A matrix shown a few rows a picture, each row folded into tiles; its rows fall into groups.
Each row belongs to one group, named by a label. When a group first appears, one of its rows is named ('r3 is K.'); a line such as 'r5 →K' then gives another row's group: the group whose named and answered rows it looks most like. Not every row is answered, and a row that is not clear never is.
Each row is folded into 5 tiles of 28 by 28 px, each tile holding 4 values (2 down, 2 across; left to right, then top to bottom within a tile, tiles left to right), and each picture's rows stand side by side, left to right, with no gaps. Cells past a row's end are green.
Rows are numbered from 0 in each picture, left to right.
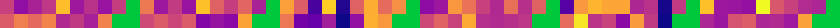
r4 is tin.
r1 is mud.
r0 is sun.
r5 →mud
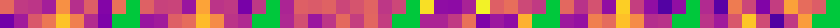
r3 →mud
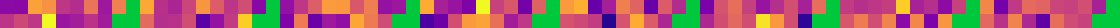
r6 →sun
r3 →mud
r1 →mud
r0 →tin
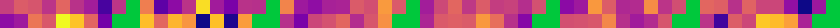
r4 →tin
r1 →sun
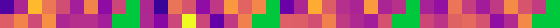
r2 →tin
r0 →tin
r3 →tin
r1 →tin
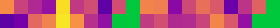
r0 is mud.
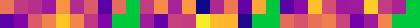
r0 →mud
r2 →tin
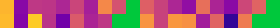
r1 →sun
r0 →sun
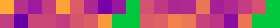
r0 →mud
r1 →sun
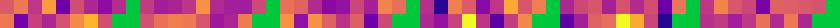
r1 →sun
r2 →sun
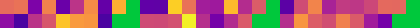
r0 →mud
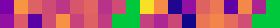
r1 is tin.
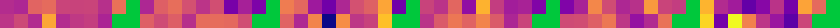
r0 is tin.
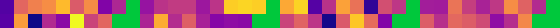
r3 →tin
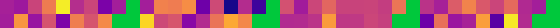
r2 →tin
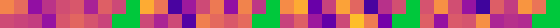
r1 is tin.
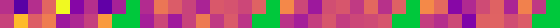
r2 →mud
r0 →sun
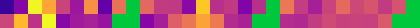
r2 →mud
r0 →tin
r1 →mud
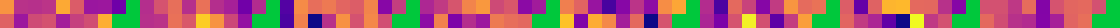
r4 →sun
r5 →tin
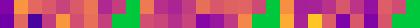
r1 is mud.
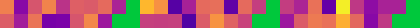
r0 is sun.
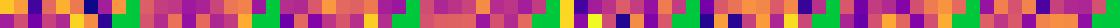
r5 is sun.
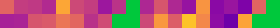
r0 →mud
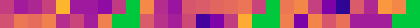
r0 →sun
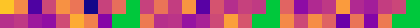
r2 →sun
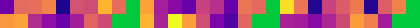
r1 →sun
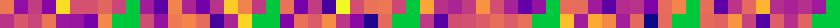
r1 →tin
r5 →sun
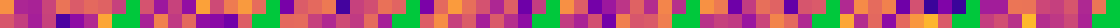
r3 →tin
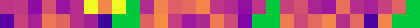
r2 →sun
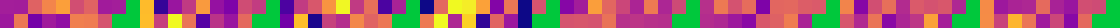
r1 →sun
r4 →tin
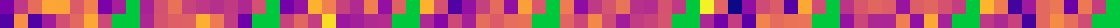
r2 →tin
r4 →sun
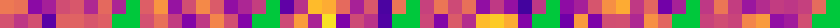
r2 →tin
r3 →mud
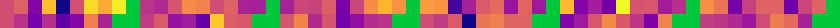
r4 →mud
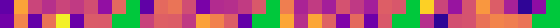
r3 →mud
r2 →sun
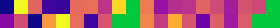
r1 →sun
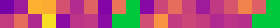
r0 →tin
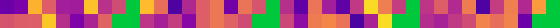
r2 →tin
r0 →tin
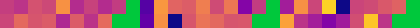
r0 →sun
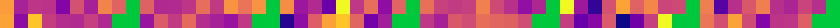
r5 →sun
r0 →sun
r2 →mud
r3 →mud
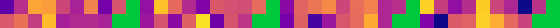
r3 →mud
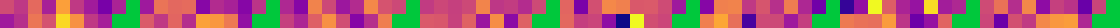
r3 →sun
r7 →mud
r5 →tin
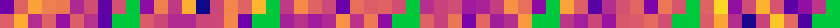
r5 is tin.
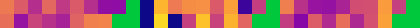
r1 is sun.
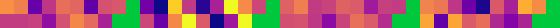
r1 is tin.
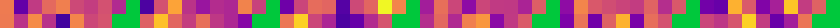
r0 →sun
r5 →tin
